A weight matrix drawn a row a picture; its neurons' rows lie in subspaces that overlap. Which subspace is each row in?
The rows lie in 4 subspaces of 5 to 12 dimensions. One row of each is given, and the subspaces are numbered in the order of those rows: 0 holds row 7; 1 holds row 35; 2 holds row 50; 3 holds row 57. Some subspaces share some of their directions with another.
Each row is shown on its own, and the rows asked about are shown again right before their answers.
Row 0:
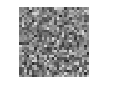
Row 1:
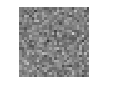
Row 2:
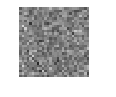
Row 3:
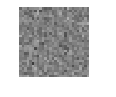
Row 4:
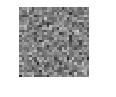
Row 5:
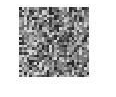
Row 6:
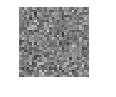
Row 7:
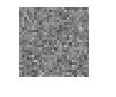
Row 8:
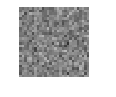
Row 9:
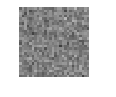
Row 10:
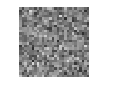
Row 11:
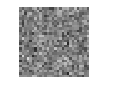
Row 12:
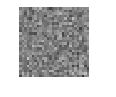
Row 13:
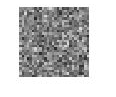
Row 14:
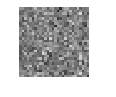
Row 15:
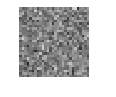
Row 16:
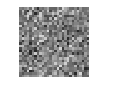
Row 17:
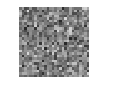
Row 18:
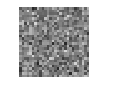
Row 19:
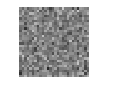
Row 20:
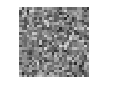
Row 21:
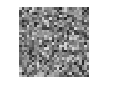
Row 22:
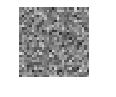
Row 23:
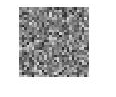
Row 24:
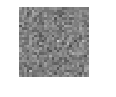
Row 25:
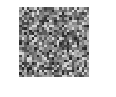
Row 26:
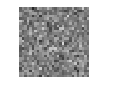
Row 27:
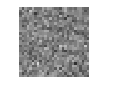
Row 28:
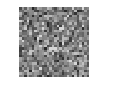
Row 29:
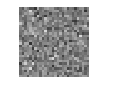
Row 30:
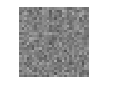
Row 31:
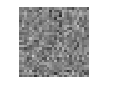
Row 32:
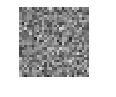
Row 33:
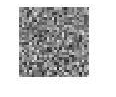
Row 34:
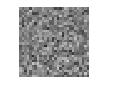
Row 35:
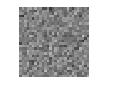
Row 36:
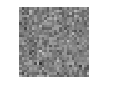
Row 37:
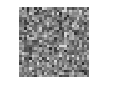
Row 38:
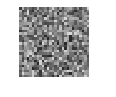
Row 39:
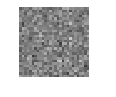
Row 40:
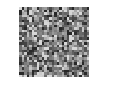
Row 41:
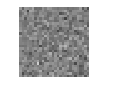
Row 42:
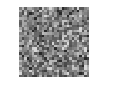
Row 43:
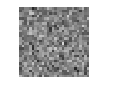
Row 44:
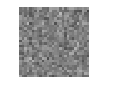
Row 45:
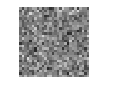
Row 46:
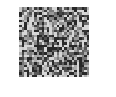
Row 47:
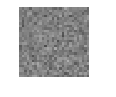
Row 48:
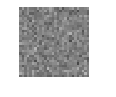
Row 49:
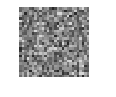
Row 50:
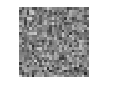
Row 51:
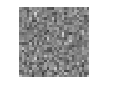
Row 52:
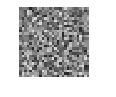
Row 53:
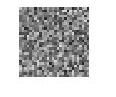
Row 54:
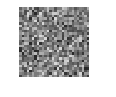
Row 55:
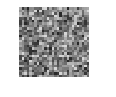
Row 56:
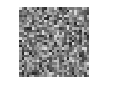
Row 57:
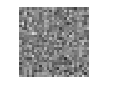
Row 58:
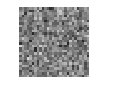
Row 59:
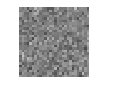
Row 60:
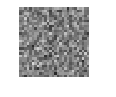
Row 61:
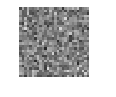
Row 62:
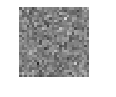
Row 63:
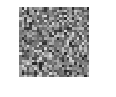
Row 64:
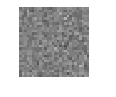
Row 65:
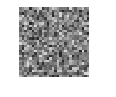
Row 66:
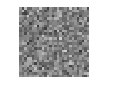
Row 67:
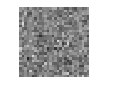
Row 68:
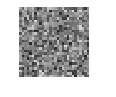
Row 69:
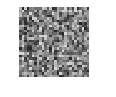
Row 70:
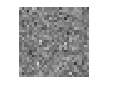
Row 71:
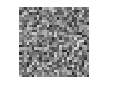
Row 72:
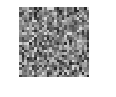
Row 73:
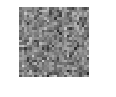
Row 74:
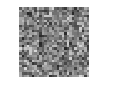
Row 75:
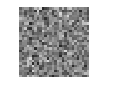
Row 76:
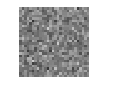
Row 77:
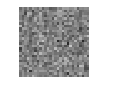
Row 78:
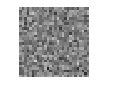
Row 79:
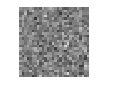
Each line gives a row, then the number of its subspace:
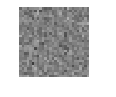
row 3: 1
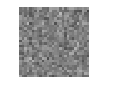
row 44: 1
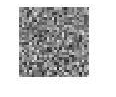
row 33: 0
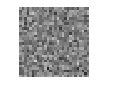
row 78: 2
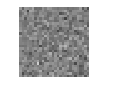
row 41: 3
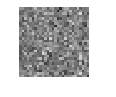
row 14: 3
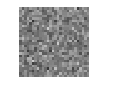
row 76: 1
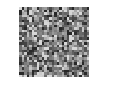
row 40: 3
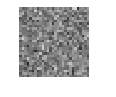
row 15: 1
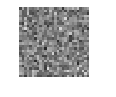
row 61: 2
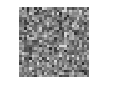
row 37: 1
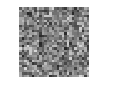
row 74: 1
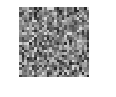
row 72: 0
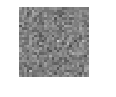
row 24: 0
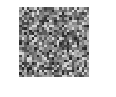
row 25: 0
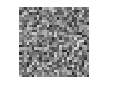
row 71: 1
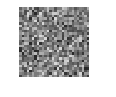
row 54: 0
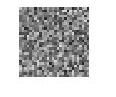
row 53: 1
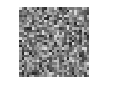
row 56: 1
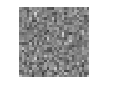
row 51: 0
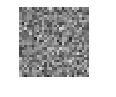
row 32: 2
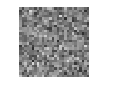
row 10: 2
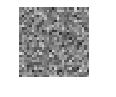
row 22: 1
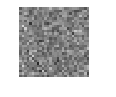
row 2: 1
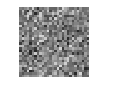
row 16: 0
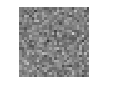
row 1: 1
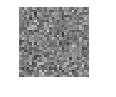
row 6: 0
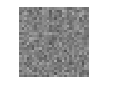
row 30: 1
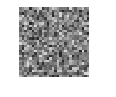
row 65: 1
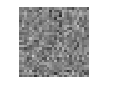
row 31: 1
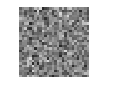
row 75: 1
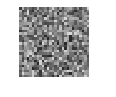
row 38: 2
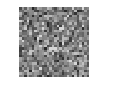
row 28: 2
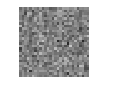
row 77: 0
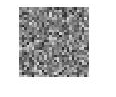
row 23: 1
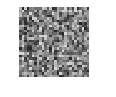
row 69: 1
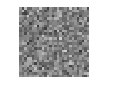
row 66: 1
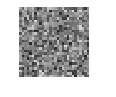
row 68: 0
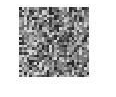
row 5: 1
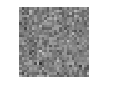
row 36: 1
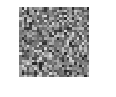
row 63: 1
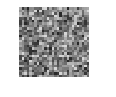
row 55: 1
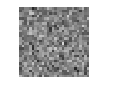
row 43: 2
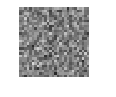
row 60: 1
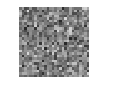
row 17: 1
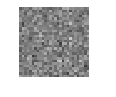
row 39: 1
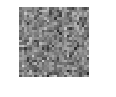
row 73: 1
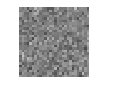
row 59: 0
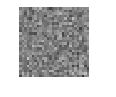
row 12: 2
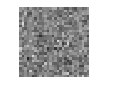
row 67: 2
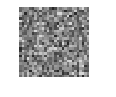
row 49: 2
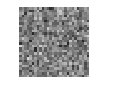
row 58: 0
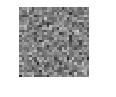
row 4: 1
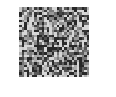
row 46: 2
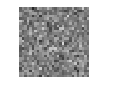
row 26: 2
